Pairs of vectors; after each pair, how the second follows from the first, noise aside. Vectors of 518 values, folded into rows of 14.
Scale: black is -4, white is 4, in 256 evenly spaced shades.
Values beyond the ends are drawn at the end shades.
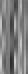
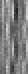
reversed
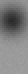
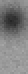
copied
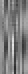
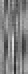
copied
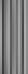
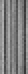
reversed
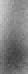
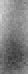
copied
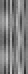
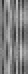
reversed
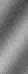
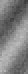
copied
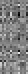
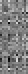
reversed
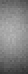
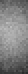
copied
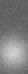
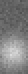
copied
